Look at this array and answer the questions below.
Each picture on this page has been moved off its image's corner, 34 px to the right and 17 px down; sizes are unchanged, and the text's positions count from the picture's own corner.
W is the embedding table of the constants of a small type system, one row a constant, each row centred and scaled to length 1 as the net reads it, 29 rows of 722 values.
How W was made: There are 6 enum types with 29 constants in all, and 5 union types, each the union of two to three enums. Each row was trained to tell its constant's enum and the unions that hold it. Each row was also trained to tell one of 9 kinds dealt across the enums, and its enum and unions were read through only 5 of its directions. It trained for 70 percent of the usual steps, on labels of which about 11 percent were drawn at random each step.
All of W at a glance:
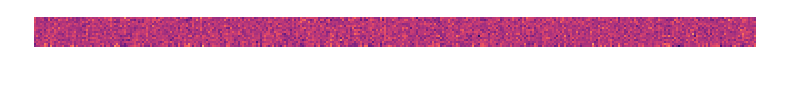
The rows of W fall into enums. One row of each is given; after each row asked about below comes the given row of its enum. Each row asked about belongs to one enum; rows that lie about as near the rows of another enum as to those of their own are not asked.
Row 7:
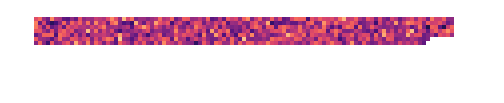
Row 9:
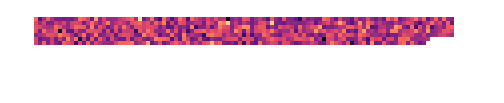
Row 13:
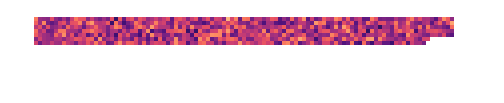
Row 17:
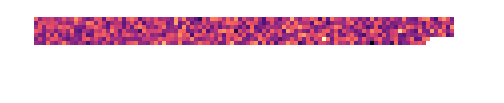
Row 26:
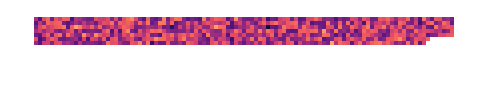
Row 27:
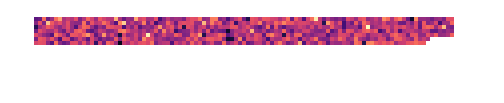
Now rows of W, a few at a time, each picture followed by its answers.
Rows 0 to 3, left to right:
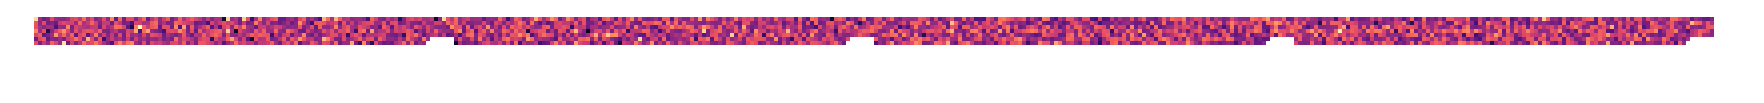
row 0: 13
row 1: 17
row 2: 7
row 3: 9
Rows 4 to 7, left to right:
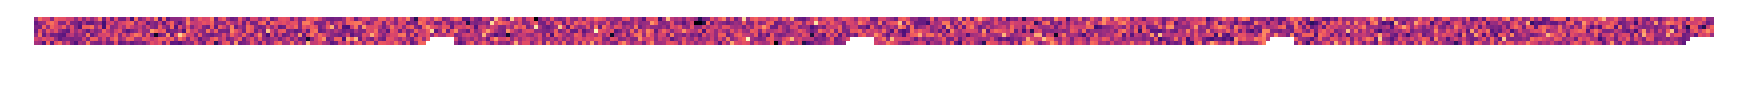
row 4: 26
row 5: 7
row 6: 27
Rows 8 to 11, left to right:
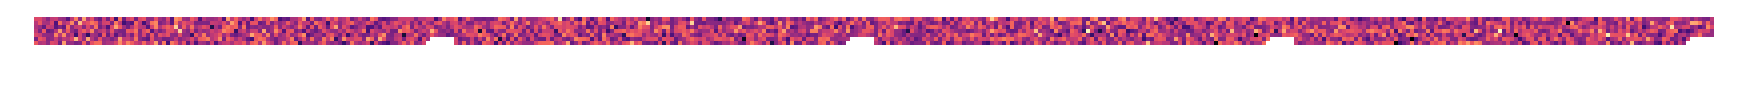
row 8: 13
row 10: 26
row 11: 9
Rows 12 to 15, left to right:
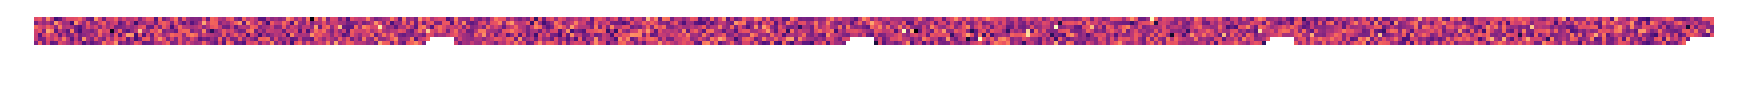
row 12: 17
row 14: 17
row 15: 13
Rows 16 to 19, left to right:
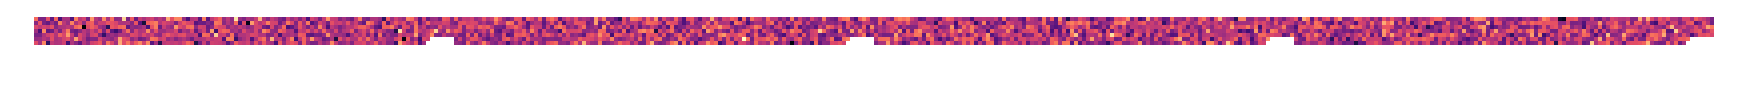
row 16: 13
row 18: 27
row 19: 26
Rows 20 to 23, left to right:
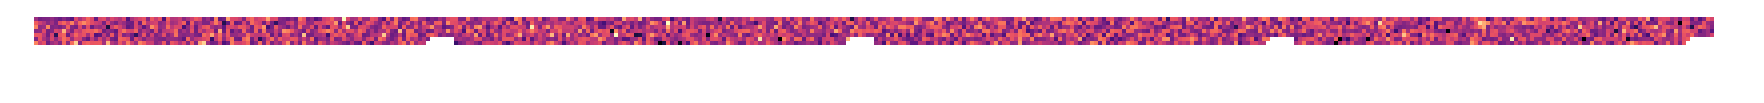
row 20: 13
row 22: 17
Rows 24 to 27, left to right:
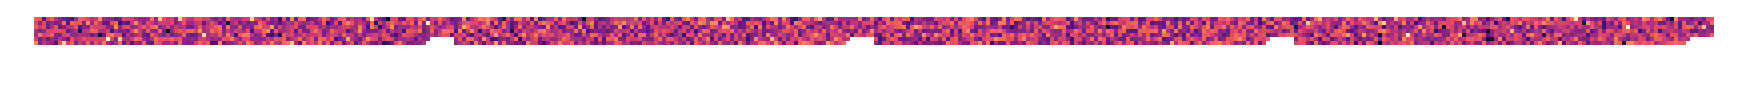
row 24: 7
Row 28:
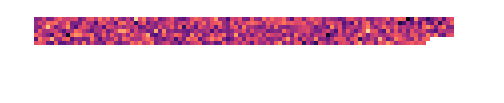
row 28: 27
